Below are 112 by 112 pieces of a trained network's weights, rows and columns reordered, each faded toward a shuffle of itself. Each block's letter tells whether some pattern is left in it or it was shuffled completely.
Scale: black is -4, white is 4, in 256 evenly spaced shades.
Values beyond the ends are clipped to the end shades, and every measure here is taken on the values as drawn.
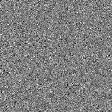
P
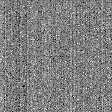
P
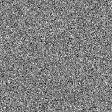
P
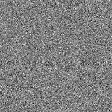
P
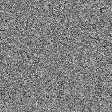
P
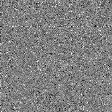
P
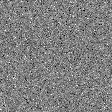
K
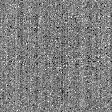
P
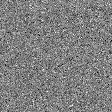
K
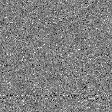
P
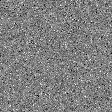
K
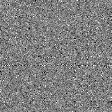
P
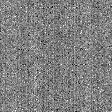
P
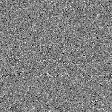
P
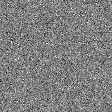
K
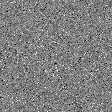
K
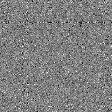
P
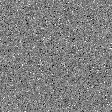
K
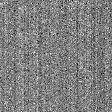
P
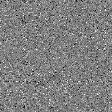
P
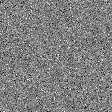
K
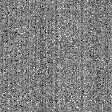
P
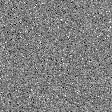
K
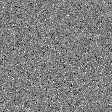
K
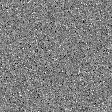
K
